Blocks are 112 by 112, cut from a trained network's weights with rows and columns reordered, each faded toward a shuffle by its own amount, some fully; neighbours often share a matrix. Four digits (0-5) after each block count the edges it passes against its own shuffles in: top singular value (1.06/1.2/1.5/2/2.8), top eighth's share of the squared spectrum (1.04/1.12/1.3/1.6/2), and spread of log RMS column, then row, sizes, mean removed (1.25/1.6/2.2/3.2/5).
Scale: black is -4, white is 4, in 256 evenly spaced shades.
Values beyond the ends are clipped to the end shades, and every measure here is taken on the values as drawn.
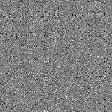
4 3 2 2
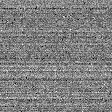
4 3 0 2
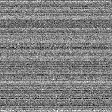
5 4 1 4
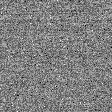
2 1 0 0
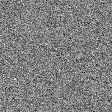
0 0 0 0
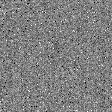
2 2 0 1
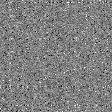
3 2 0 2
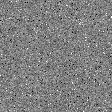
0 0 0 0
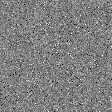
1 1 0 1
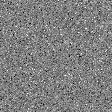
1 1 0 0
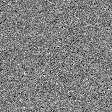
0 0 0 0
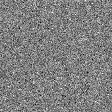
2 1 0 0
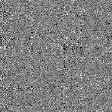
3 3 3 2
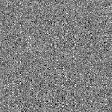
3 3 2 1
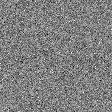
0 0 0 0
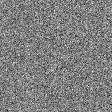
2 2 0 0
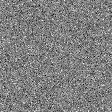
0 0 0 0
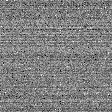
4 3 1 1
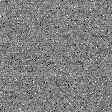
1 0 0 0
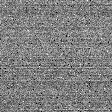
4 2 1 0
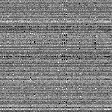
5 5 2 3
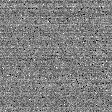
3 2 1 1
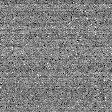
3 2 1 0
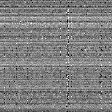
5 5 3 3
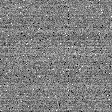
3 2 1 0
